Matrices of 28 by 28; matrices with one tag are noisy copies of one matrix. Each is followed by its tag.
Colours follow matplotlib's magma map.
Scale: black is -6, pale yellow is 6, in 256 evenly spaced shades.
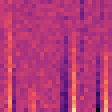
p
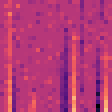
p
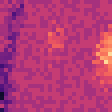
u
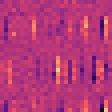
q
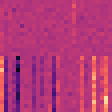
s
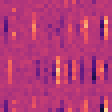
q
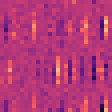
q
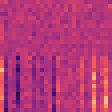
s
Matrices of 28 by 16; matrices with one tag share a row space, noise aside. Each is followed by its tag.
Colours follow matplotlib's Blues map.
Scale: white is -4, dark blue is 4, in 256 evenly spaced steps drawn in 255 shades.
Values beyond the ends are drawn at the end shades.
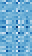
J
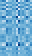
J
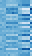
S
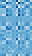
J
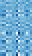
J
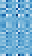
J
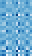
J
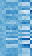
S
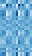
J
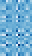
J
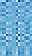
J
